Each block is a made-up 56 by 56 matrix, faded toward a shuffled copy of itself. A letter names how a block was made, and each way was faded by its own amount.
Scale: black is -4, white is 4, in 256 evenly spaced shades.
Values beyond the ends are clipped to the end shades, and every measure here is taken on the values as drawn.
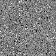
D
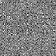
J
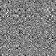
J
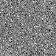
D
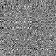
J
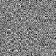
J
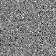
D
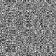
J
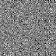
J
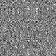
J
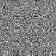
J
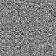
J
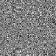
J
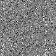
D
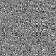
J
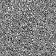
D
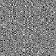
J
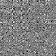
J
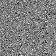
D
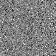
D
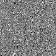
D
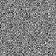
J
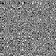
J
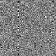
J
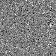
D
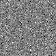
D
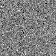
D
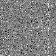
D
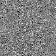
D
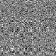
J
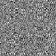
J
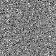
D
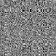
J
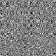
J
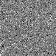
D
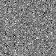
D
